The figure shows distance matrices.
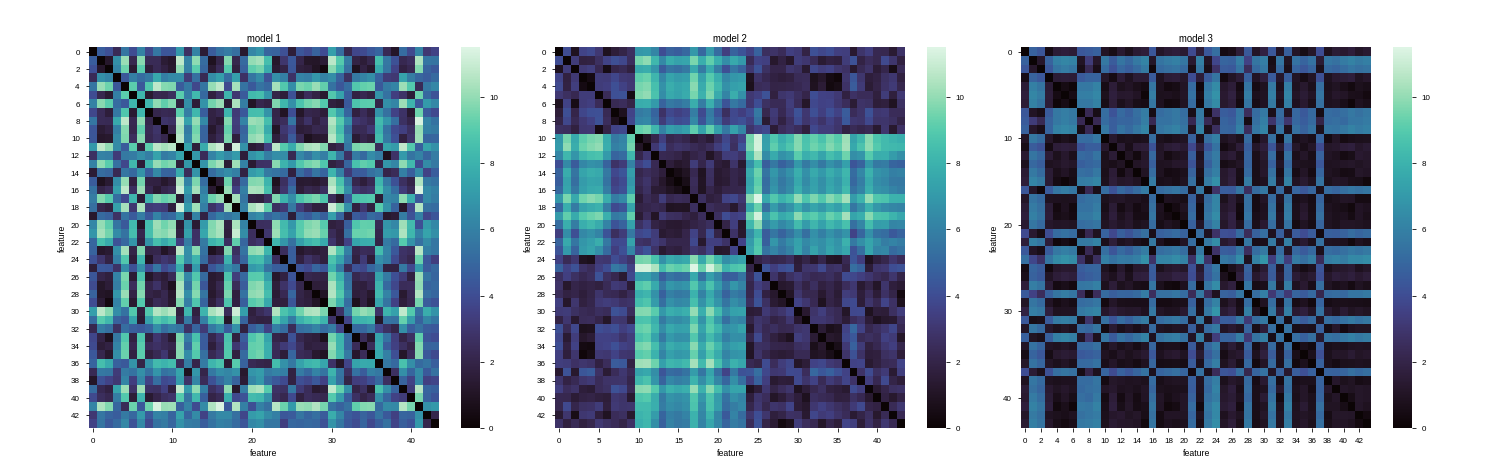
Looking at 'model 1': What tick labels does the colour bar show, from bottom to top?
0, 2, 4, 6, 8, 10
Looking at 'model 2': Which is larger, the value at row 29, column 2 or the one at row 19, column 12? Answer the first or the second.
the first
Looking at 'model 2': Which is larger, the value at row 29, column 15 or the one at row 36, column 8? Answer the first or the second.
the first
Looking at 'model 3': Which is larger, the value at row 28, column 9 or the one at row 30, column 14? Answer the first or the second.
the first
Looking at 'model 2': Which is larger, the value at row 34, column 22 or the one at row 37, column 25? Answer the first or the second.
the first
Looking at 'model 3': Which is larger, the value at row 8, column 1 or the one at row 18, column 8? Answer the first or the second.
the second
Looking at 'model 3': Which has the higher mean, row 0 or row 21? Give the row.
21
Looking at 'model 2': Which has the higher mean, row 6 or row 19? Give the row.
19
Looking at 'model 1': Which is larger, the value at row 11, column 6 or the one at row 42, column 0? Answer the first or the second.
the second
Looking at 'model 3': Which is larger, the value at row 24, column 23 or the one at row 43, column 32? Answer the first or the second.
the first
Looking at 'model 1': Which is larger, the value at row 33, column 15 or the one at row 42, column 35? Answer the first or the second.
the second
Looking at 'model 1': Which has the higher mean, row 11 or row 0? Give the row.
11
